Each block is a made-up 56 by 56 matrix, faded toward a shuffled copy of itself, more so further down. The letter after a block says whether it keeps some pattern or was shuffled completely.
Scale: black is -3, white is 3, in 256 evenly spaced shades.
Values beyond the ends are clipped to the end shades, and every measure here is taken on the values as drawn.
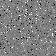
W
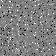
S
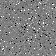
W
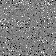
S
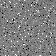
W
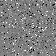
S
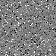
S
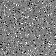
W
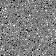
W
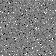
W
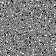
S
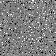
S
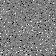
S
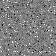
S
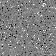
W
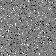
W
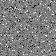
W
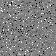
S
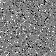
S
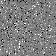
S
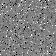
W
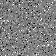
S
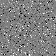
S
